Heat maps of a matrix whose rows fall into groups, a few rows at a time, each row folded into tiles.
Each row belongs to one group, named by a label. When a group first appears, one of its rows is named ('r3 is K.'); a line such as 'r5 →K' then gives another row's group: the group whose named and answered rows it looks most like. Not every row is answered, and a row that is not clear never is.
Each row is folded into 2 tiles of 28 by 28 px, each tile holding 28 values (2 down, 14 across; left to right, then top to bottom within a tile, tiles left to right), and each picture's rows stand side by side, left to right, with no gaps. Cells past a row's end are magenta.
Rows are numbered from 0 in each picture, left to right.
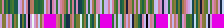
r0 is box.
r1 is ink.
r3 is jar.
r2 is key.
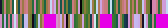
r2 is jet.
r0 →jar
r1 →jar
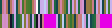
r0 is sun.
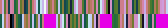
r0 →sun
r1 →box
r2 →jet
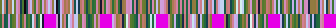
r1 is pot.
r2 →jar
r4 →jet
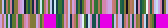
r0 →jar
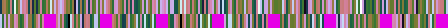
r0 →jar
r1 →ink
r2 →ink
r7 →jar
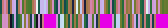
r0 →sun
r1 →box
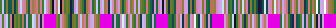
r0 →box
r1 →box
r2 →key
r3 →jet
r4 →jar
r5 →sun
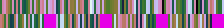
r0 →ink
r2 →key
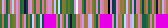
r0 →jet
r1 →box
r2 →pot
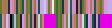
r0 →sun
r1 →jet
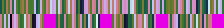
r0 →jar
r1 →jet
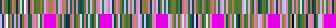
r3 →jar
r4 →box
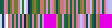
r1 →ink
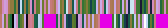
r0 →ink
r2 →sun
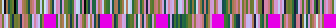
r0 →box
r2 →jet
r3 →sun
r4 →jet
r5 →box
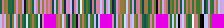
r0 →jar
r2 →pot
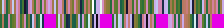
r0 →jet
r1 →sun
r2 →key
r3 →jar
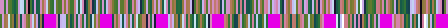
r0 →key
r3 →jar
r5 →pot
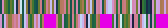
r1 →ink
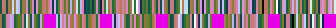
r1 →pot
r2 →pot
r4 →pot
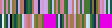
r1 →key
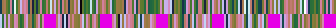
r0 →jar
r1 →jar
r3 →box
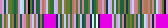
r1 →key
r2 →box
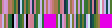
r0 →ink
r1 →key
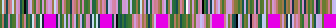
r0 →jet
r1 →key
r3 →box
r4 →ink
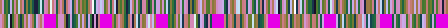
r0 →jar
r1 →sun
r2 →box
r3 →jet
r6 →ink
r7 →key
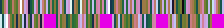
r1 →sun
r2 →ink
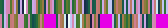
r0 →pot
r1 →key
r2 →ink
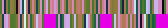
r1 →key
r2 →key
